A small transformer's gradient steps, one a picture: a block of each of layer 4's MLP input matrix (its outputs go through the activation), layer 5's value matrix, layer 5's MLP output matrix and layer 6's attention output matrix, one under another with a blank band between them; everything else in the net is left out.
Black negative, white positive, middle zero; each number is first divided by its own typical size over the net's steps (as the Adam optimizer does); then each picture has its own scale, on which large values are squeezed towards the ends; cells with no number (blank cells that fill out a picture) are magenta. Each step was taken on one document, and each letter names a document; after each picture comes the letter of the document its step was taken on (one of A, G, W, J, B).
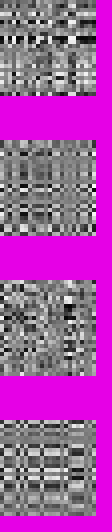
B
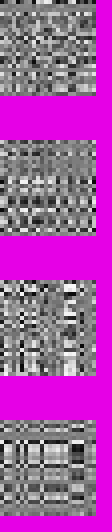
B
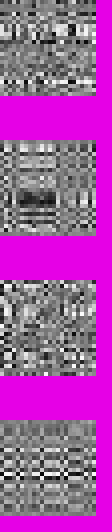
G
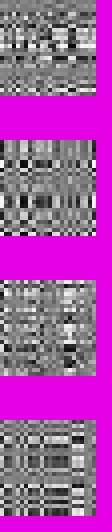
B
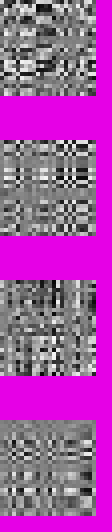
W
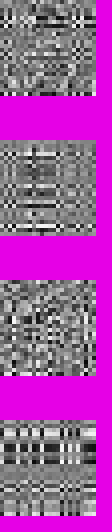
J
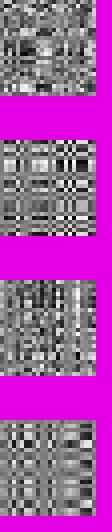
W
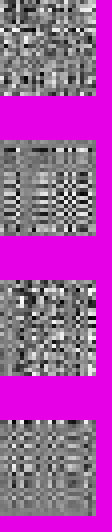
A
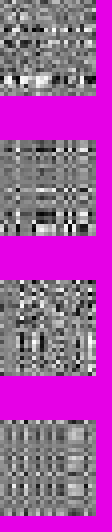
A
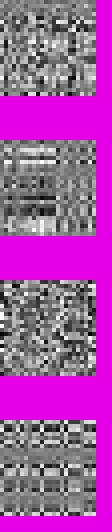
G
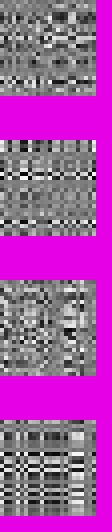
B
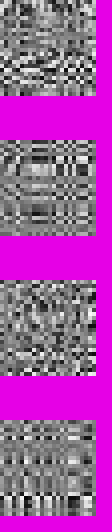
W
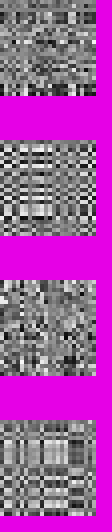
G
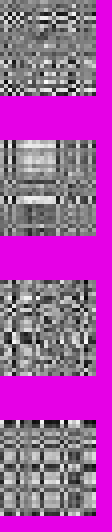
J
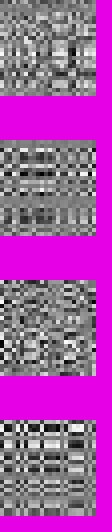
G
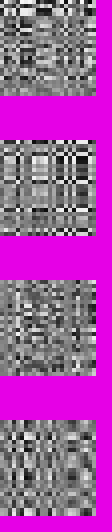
W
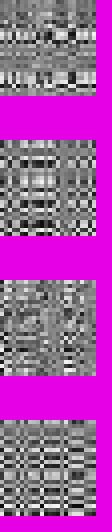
B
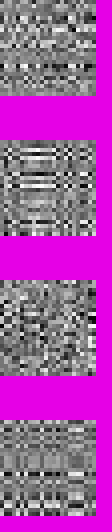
G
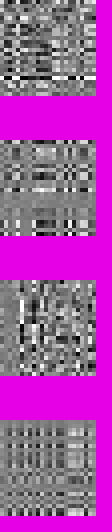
A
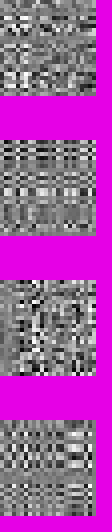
A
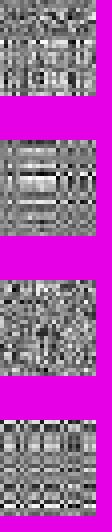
G
